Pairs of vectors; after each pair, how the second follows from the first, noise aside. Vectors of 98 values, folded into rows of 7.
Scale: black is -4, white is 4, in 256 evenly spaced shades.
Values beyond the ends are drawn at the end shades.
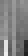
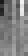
reversed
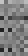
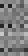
wrapped around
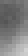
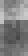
wrapped around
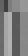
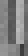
reversed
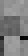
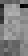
wrapped around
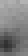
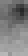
reversed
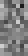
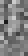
wrapped around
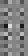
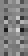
reversed
